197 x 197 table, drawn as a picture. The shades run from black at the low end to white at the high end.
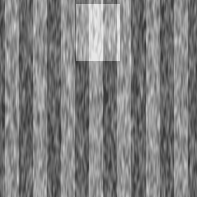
Odd patch: higher, in the top middle. Ninth with the highest average: top middle. Stripes: upright, repeating 7 times.
